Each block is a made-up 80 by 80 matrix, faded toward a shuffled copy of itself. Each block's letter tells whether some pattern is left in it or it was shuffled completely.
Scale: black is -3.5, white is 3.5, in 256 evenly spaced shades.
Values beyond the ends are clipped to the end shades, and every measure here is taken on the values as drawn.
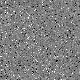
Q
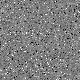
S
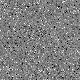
Q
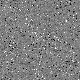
S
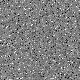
S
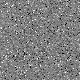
Q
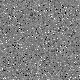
S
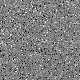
Q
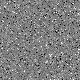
S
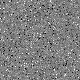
S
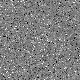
S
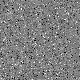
S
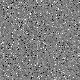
Q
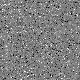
S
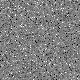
S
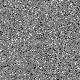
S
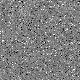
Q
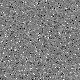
S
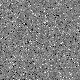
S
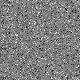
Q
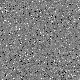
S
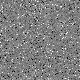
Q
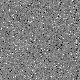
Q
